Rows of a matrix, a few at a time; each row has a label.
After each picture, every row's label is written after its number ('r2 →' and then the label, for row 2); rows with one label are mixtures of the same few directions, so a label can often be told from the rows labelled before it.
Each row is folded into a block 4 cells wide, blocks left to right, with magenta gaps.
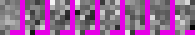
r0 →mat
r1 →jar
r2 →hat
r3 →hat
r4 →hat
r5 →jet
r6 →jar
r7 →jar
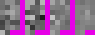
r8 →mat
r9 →hat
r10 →jar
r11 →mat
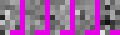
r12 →jar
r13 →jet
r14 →jar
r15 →hat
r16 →mat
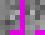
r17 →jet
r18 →hat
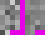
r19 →jet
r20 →jar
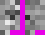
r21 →jet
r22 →jar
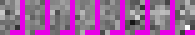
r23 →hat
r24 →jet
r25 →hat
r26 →jar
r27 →jet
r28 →jet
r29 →mat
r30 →mat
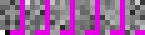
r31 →jet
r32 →hat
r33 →jar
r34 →hat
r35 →jar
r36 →jet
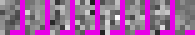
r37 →hat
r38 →hat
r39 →jar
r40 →hat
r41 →jet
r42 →hat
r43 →mat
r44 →jar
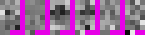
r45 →hat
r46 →jet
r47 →mat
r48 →mat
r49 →mat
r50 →jet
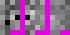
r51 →jet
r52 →jar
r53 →jar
